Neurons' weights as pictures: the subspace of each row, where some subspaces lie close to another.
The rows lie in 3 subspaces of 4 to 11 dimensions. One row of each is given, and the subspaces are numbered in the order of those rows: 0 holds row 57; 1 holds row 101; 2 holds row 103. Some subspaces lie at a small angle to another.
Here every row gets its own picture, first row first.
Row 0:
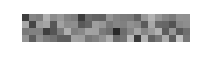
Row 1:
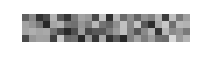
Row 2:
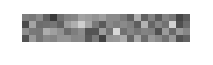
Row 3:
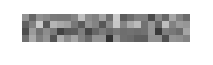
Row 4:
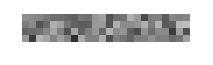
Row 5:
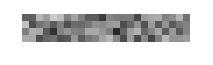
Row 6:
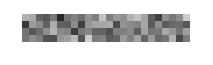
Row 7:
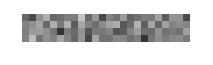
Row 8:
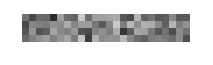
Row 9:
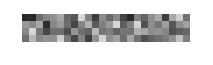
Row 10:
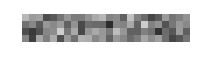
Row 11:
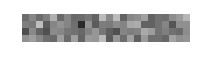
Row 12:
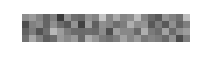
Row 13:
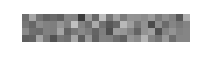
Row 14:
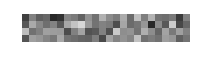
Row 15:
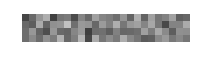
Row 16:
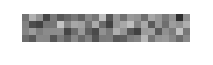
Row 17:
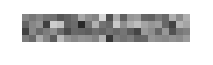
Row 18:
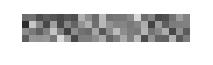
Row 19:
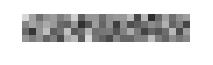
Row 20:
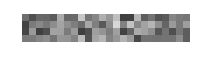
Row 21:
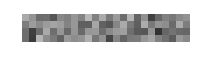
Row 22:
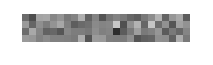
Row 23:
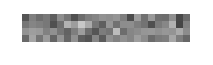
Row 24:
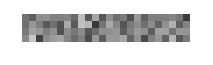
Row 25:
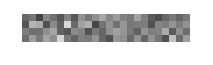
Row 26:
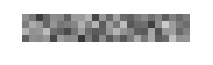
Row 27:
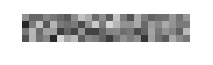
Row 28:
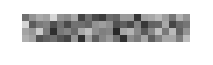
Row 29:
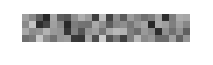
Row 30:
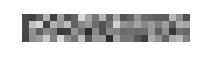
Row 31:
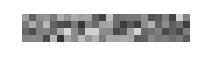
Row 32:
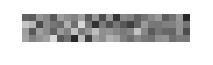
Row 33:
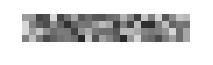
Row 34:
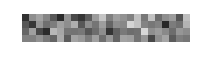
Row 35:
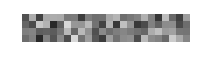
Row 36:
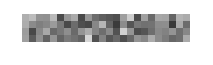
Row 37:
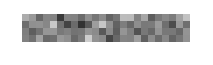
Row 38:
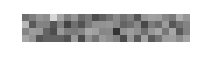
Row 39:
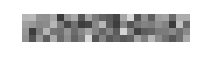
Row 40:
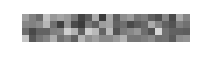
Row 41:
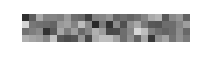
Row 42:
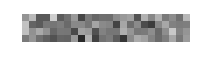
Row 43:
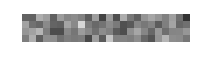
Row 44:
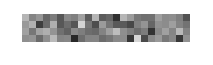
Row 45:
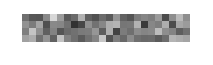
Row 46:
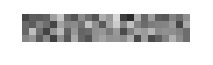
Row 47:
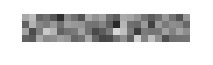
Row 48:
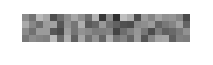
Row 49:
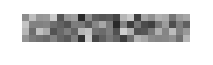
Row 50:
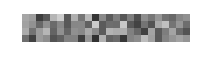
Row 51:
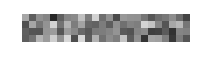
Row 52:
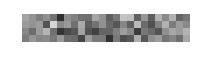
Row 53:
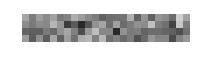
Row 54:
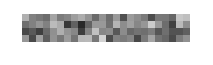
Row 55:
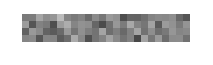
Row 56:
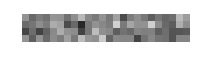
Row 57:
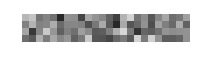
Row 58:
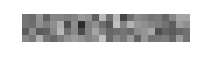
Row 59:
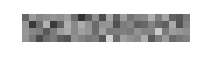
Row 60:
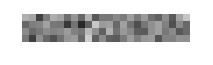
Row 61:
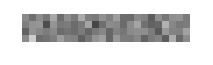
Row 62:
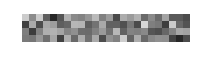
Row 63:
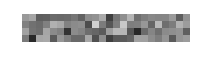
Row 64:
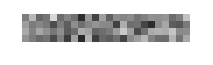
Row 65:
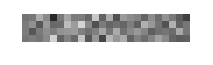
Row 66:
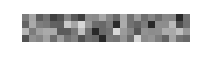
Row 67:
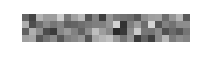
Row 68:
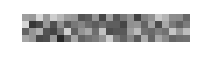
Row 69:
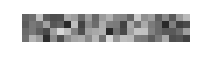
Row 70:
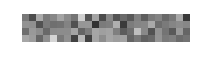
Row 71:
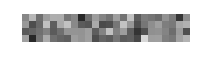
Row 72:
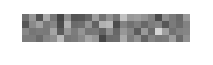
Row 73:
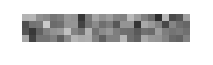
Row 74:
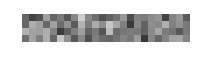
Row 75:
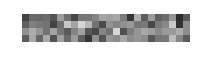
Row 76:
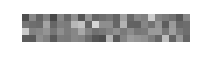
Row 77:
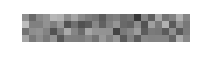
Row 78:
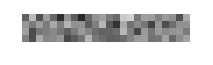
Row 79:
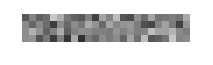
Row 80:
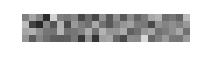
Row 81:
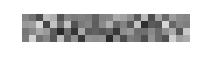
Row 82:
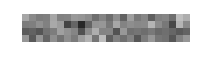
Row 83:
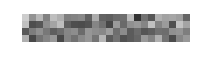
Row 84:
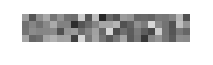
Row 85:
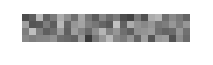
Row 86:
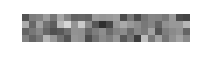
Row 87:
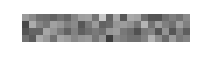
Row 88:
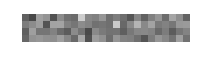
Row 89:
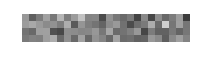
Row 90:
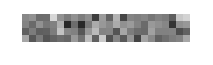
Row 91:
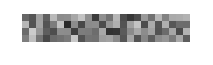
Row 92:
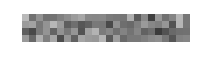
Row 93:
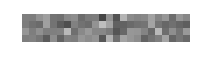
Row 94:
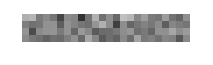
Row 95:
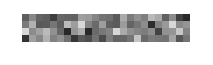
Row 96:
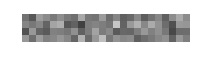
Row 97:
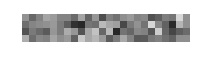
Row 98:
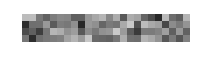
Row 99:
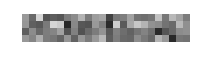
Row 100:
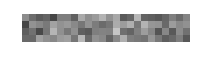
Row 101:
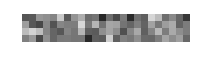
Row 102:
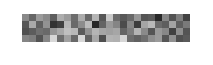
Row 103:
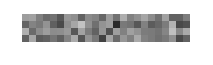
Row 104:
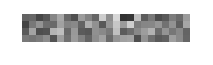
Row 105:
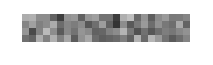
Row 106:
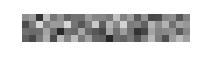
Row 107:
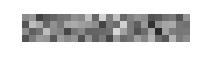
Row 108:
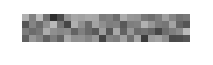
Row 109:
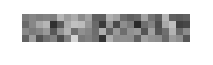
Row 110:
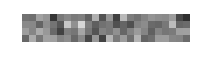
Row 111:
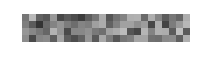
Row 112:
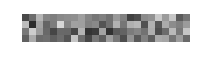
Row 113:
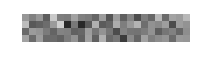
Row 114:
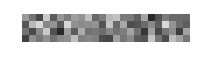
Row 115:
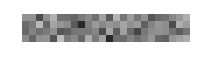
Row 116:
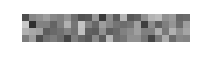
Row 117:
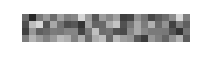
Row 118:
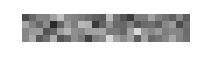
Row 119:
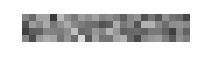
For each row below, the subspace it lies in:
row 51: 0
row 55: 1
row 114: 1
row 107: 1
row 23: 0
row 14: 1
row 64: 0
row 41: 1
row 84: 1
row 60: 1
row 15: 2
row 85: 2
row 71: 2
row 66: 0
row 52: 1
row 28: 0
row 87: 2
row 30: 2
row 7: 1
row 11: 1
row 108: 1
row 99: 1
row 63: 1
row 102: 1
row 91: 2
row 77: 2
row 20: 0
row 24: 1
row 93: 1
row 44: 1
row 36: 0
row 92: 1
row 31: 1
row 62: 2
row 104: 0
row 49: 0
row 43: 0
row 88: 2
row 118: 1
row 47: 0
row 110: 0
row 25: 1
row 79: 0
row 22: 1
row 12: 1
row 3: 1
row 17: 2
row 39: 0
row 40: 2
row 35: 2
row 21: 1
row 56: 0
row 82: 0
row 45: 1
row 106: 1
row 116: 2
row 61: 1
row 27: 1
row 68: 1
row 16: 2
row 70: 1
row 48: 0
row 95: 2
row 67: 0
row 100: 0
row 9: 2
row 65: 1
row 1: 2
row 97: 1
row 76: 1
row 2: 1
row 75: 0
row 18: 2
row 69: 1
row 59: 2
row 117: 2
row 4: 2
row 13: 1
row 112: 2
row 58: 1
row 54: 0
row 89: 1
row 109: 2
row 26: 1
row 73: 2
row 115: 1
